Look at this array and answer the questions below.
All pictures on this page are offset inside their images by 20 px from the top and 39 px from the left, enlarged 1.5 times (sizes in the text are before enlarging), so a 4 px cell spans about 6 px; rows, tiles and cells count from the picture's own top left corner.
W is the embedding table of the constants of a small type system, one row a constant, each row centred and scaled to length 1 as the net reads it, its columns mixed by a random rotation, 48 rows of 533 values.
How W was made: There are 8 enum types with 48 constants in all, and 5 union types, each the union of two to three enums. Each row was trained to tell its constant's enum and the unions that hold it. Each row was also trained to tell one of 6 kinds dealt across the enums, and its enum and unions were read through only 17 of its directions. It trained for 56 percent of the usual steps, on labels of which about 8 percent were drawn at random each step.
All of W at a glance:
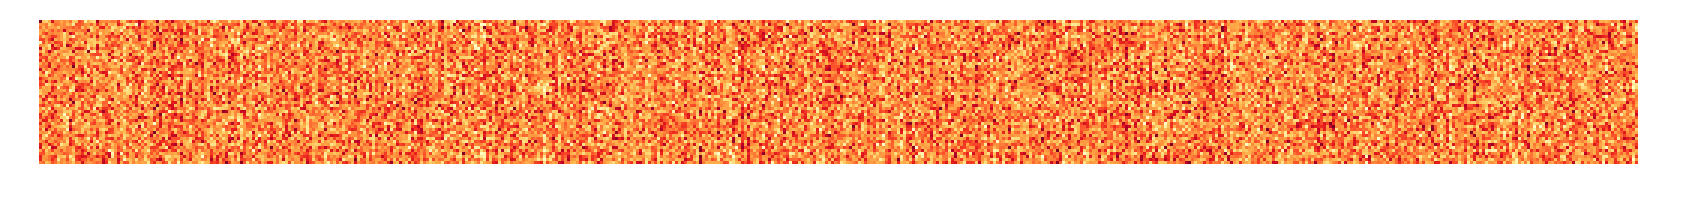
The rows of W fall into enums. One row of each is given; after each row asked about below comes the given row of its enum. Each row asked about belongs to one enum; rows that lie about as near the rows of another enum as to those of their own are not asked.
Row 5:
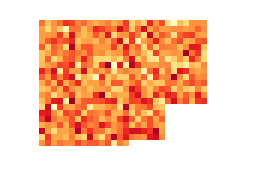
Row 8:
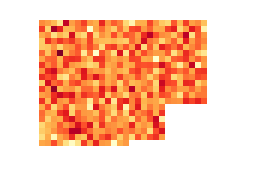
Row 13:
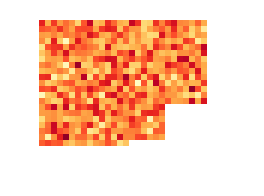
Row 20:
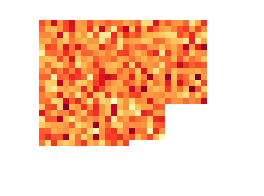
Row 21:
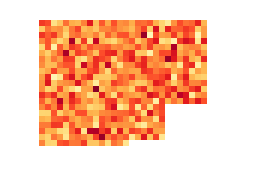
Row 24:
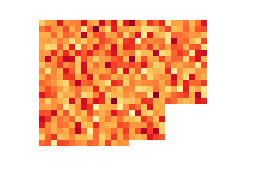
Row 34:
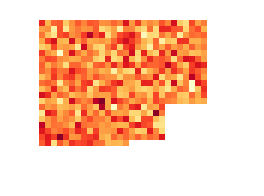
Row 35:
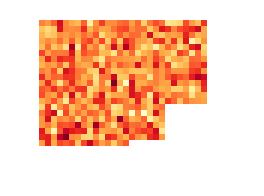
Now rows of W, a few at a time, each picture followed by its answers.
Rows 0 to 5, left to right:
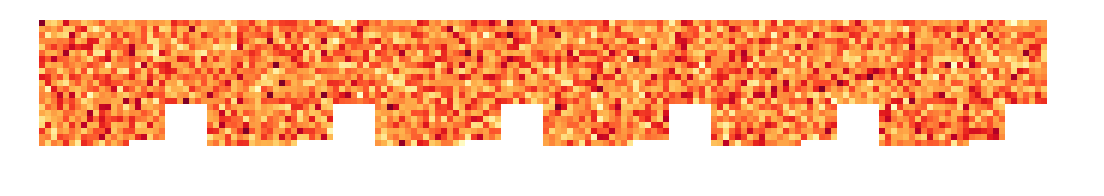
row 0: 8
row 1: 21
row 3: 24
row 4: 35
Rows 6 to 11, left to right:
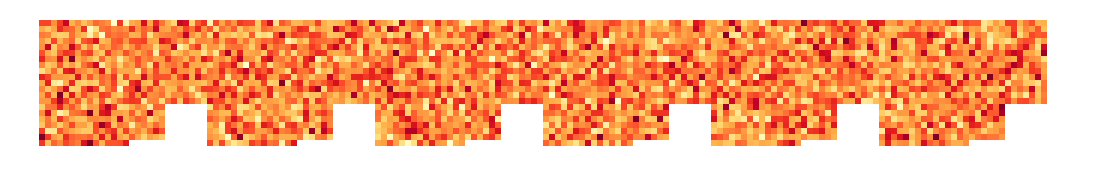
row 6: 35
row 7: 35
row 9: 8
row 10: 24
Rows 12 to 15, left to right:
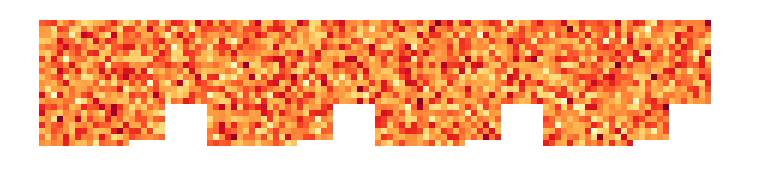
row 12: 20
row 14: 24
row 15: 24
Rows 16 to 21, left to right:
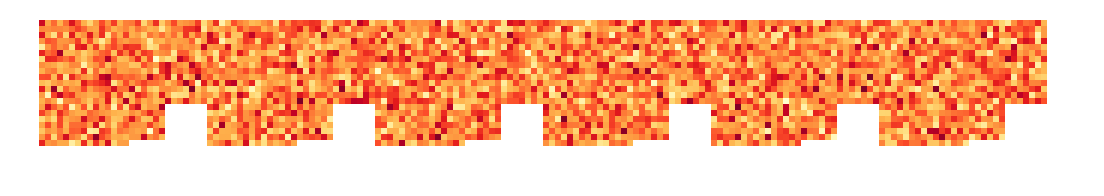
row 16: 8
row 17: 21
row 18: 24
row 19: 20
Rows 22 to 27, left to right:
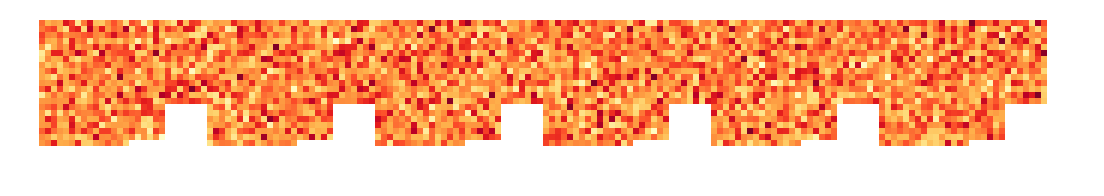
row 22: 21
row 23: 21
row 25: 20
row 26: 20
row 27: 24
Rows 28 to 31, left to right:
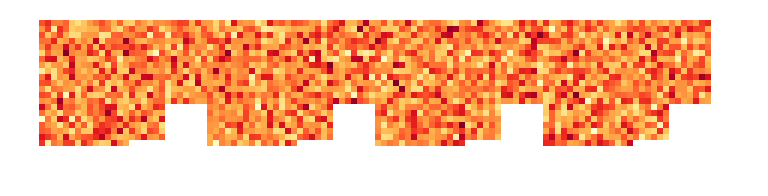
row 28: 20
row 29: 8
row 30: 5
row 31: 35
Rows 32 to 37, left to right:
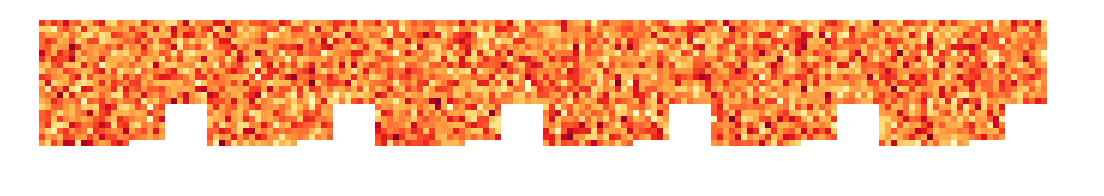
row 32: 35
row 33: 20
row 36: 20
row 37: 8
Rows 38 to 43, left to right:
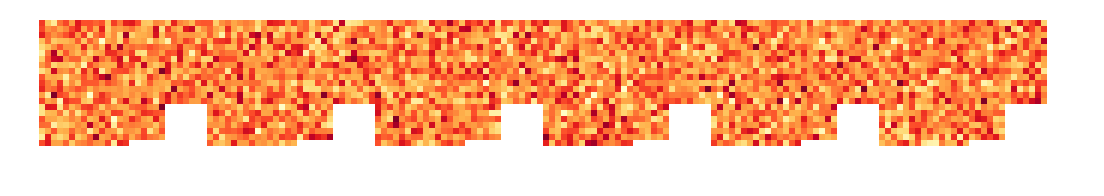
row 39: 8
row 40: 20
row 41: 35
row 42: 8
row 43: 21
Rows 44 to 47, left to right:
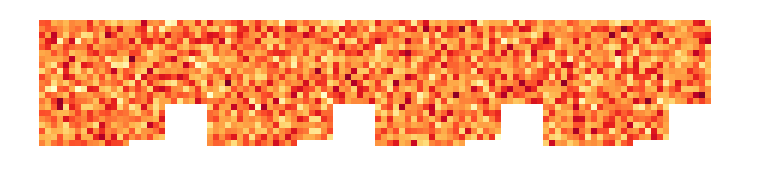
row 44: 5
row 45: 5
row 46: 21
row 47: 5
